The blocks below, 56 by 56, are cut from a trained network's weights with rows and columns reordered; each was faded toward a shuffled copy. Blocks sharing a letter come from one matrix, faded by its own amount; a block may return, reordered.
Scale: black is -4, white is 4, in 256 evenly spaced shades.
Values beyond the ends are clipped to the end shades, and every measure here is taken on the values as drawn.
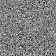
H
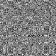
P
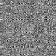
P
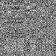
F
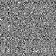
F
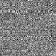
P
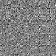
F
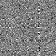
F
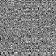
F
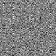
F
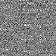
F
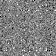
H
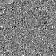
H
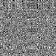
F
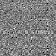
F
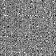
H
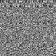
P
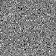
H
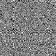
F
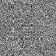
F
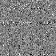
H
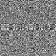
P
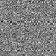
P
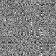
F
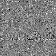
H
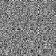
P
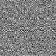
P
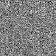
H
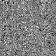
H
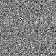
F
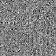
H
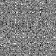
F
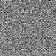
P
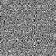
F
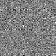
P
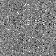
H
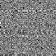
F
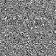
F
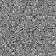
F
